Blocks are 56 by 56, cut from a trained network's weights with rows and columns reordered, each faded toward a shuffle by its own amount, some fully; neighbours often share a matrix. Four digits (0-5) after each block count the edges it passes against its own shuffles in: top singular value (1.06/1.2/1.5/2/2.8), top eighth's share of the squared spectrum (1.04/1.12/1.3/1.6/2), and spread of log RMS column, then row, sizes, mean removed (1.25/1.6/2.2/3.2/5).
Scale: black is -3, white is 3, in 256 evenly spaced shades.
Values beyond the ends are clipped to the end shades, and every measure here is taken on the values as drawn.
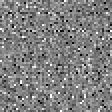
2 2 0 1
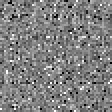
3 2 0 2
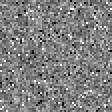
0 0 0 0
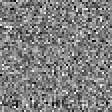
3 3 0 2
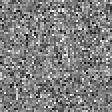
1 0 0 0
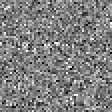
3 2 0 1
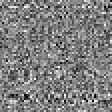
4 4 1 2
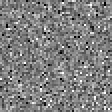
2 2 1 0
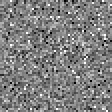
1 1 0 0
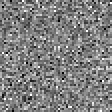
2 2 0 0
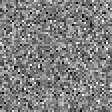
0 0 0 0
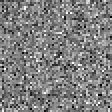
1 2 0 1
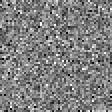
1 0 0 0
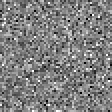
0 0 0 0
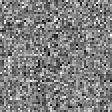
2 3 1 2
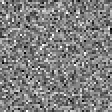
0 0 0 0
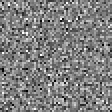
3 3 2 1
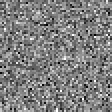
1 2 0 1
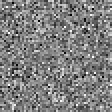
2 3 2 1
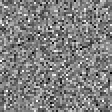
0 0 0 0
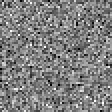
1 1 0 0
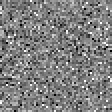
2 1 0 0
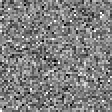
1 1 0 0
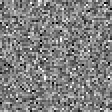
1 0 0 0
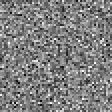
1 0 0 0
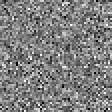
2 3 1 1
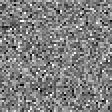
1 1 0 0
